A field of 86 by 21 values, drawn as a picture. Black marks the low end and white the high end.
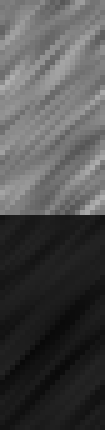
The table splits into 2 rows of 1 panel. Panel 1,1: middling, slanting up to the right. Panel 2,1: very low, slanting up to the right, faint in contrast.
